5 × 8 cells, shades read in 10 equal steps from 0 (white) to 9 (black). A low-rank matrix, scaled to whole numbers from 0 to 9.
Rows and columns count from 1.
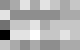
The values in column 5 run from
1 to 4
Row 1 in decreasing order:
4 3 3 3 2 2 1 1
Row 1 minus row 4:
-5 2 0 3 -1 0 2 0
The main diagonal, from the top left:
4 4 2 0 4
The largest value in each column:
9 4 4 4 4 4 3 3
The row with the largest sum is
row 2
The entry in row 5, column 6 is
4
